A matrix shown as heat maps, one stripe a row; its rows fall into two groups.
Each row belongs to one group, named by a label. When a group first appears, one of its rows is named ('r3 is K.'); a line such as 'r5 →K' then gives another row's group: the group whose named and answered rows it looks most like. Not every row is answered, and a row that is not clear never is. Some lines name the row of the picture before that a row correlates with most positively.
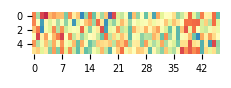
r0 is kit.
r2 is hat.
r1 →hat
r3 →kit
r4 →hat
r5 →hat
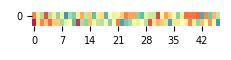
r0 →hat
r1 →kit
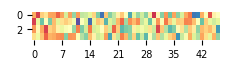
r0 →kit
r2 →kit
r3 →kit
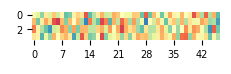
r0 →hat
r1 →kit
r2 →hat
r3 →hat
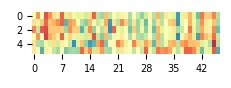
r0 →kit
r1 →kit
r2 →kit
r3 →kit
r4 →hat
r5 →hat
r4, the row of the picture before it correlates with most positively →3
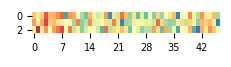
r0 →kit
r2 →kit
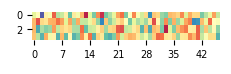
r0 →hat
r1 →kit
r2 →hat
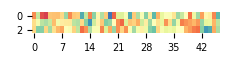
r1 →hat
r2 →hat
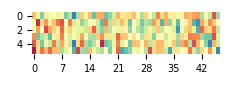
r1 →kit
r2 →kit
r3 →hat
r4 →hat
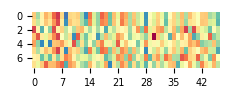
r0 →kit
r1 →kit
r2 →hat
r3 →kit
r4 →hat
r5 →kit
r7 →kit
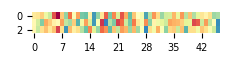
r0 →kit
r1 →hat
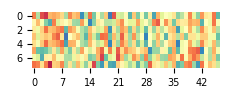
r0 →kit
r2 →kit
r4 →kit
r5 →hat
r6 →hat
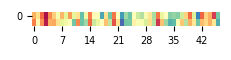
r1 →kit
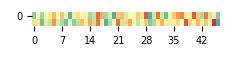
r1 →hat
